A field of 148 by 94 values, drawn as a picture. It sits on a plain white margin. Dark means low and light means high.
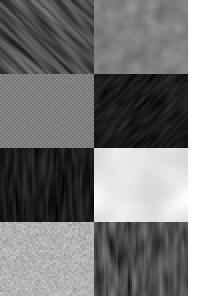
The table splits into 4 rows of 2 panels. Panel 1,1: low, slanting down to the right. Panel 1,2: middling, blotchy, faint in contrast. Panel 2,1: middling, checkered, faint in contrast. Panel 2,2: very low, slanting up to the right, faint in contrast. Panel 3,1: very low, streaked downward, faint in contrast. Panel 3,2: very high, smooth, faint in contrast. Panel 4,1: high, fine-grained, faint in contrast. Panel 4,2: low, streaked downward.
